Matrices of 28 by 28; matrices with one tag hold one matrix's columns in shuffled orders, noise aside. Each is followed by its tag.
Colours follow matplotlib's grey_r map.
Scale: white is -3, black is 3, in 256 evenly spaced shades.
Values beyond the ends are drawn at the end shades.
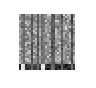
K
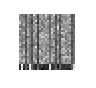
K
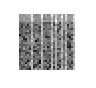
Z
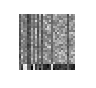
K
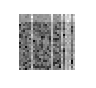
Z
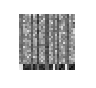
K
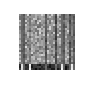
K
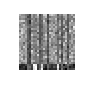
K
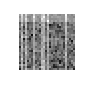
Z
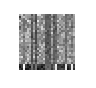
K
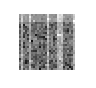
Z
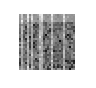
Z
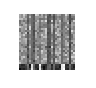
K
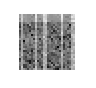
Z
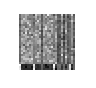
K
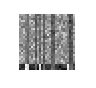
K
